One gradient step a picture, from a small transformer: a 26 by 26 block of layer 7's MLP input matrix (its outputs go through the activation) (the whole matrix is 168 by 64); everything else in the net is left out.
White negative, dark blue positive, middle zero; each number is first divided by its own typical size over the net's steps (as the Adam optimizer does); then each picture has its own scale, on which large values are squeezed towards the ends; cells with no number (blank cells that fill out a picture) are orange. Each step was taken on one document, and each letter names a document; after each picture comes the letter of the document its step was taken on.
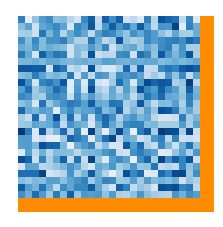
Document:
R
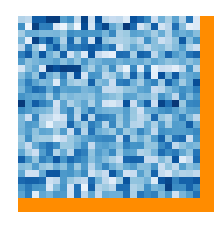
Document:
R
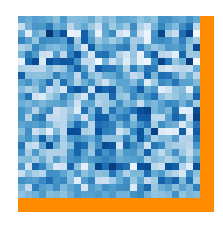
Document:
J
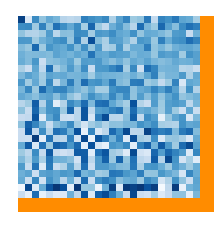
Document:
R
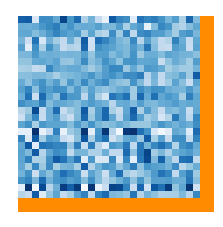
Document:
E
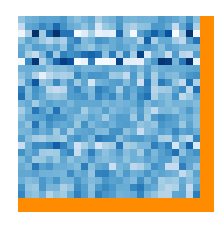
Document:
J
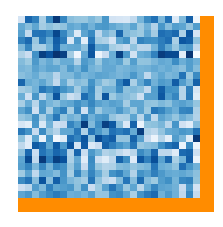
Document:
E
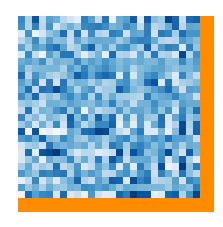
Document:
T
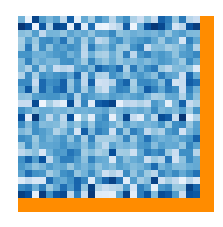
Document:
R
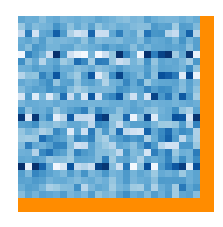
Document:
J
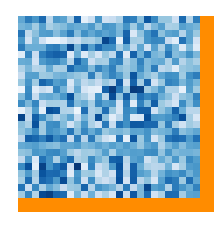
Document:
T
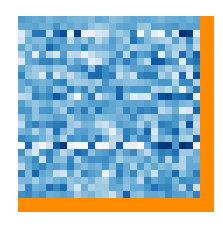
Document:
J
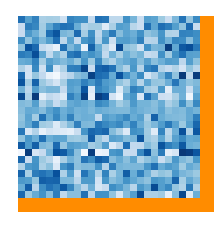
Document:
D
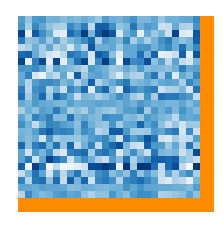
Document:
D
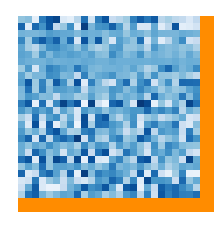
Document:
R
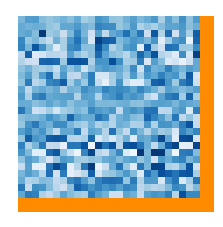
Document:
J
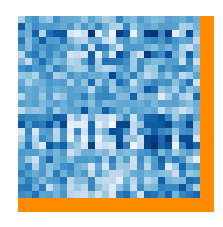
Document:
D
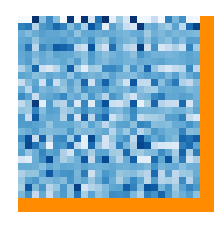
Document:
E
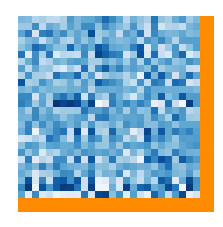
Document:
R
